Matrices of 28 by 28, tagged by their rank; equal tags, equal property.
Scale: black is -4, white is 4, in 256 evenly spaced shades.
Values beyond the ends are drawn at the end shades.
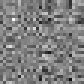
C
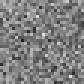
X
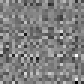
C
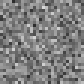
X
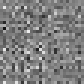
C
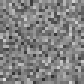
X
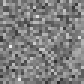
X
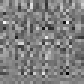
C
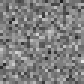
X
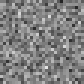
X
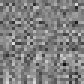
C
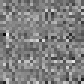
C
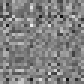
C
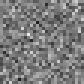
X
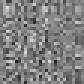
C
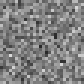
X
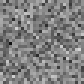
X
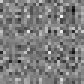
C
